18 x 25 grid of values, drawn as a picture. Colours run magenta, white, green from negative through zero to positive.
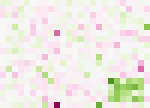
In the bottom right lies a patch that is higher than the rest. A few values lie far out on both sides of the bulk. Values change most from cell to cell in the bottom right. Overall the values sit about 50% of the way up the scale. The ninth with the highest average is the bottom right.
